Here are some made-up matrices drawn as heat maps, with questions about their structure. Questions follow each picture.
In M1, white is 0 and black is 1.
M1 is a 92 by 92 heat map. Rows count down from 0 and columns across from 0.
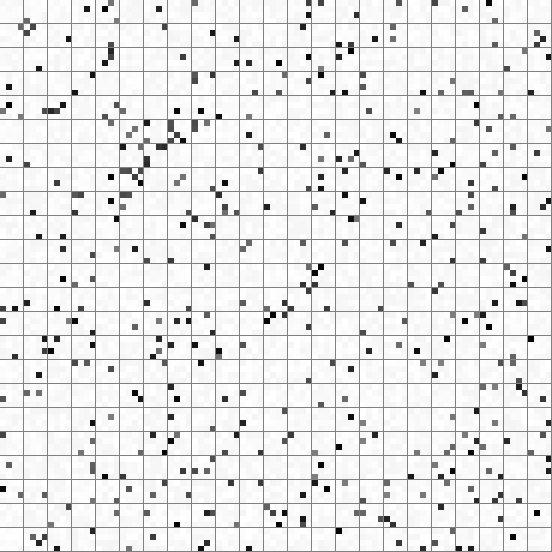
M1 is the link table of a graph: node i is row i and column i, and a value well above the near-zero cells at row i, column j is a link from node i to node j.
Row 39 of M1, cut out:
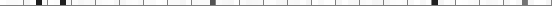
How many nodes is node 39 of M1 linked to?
5
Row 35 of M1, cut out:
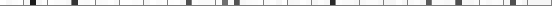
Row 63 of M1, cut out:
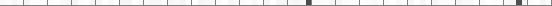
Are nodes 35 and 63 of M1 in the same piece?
yes
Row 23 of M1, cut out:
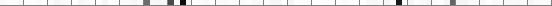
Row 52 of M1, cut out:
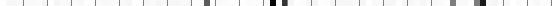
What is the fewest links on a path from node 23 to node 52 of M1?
2
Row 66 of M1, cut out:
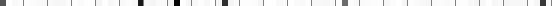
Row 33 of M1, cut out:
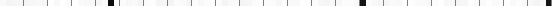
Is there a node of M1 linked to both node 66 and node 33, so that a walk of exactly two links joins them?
no
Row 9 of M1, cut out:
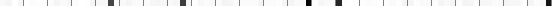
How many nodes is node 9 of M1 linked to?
5
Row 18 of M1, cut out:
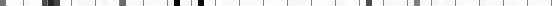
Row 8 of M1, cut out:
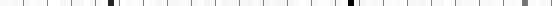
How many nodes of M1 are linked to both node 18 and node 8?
0
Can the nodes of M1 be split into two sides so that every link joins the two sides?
yes
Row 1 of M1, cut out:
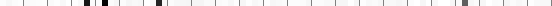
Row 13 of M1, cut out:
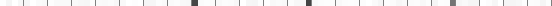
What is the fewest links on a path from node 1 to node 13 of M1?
5
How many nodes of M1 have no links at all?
2
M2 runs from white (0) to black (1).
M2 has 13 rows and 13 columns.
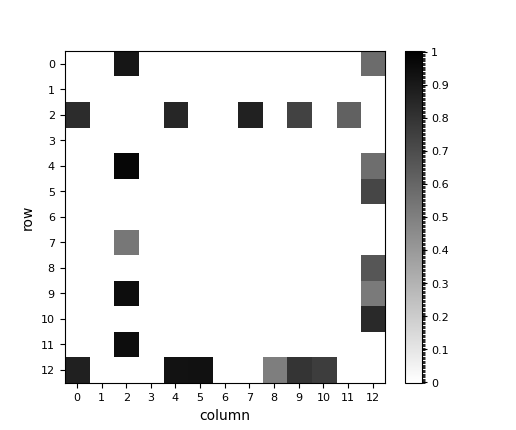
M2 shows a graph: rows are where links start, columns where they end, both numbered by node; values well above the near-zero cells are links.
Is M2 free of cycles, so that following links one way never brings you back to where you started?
no
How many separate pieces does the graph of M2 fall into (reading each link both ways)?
4
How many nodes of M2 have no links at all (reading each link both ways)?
3
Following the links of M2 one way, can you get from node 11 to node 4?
yes
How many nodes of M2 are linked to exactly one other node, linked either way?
5
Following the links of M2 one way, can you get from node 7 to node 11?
yes
